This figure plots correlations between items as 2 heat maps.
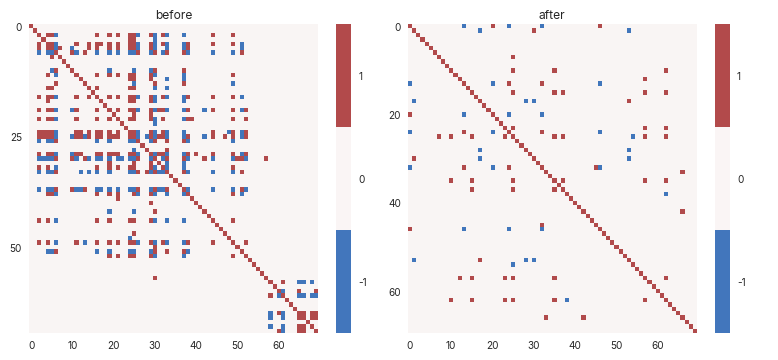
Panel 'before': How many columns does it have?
70
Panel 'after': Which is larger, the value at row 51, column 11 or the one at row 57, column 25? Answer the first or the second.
the second
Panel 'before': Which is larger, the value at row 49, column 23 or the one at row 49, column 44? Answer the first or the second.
the second
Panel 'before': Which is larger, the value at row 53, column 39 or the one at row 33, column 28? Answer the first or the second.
the second
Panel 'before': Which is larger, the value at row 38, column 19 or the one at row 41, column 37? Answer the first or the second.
the first
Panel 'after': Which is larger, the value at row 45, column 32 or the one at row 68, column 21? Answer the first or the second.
the first
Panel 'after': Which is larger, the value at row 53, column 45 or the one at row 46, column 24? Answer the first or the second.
the first
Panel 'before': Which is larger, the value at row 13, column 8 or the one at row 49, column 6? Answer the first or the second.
the first
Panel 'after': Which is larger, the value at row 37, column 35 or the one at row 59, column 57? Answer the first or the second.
the first
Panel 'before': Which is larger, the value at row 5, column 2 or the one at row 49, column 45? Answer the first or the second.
the first
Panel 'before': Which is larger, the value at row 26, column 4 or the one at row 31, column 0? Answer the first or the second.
the second
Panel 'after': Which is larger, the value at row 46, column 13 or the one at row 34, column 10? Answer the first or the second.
the second
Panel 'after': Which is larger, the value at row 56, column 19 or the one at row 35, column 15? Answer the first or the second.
the second
